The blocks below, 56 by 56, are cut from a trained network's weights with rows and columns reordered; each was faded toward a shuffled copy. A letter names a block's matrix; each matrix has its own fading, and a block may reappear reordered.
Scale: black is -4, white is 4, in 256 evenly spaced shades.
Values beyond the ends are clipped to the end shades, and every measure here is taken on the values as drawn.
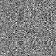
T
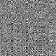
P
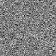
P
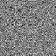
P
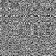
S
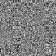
P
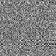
S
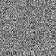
P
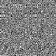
P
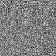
T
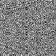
T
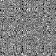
P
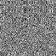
T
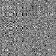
P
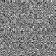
P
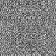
S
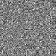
T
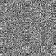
T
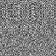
S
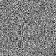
T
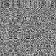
S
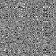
P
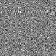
P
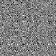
P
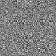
S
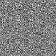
T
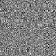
P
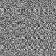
S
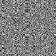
P
